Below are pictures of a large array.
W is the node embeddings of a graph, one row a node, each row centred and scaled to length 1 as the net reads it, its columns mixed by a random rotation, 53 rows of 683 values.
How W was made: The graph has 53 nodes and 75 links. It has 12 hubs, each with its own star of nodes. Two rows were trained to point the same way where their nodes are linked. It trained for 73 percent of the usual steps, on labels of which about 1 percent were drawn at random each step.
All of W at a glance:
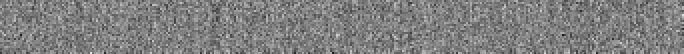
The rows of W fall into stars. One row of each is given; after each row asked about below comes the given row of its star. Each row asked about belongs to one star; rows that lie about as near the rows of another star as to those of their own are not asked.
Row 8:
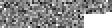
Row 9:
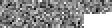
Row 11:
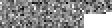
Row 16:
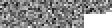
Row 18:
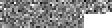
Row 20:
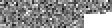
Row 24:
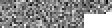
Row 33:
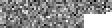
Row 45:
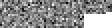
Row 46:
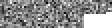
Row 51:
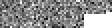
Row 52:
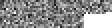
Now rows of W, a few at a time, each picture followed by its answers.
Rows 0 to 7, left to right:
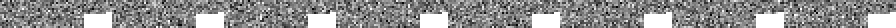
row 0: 16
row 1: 46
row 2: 51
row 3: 24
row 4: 46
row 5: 33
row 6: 8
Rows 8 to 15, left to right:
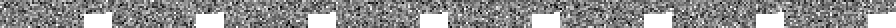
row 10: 24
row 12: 11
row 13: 16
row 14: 52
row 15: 9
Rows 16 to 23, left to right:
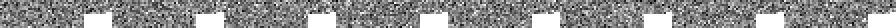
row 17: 9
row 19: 20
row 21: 11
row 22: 52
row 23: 33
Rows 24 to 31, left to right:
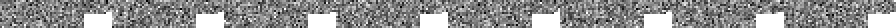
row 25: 33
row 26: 46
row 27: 18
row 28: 46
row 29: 20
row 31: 33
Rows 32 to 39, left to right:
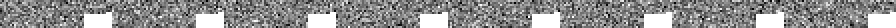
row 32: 45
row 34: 51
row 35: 46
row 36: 51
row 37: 33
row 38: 24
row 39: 24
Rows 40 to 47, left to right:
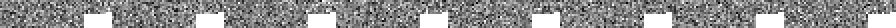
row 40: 9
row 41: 11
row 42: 18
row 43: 11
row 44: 18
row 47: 18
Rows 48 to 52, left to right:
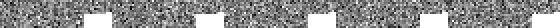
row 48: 51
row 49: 9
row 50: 52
